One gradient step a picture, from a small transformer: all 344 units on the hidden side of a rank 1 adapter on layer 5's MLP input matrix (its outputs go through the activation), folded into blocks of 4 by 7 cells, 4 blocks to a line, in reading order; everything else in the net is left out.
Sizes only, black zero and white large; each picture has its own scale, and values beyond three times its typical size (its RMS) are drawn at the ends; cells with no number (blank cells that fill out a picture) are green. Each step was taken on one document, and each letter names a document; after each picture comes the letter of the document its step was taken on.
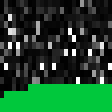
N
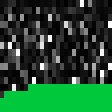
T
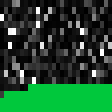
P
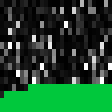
T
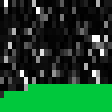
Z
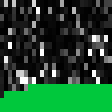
Z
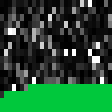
T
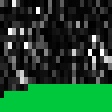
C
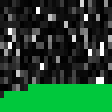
T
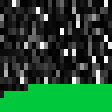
P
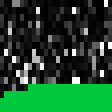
N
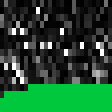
P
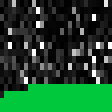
P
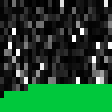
N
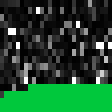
N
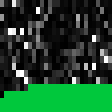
C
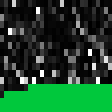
Z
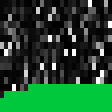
T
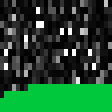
N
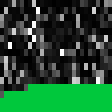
Z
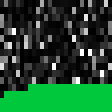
N
